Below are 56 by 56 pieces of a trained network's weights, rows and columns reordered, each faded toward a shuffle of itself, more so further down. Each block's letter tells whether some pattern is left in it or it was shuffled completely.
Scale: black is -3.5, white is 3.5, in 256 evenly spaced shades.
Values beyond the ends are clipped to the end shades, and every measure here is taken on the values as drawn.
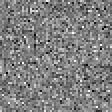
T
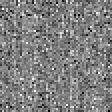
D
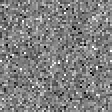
T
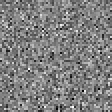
D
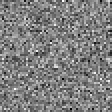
D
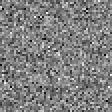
T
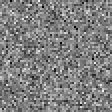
T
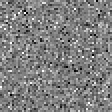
T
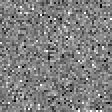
T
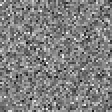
T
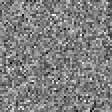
T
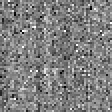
D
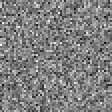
D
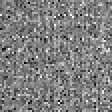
D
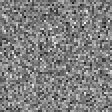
T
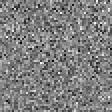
D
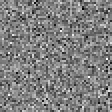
D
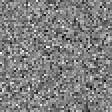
T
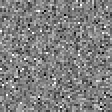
T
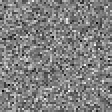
T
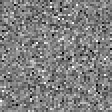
T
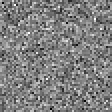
T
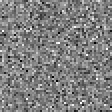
T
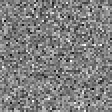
T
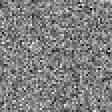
T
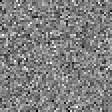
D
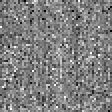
D
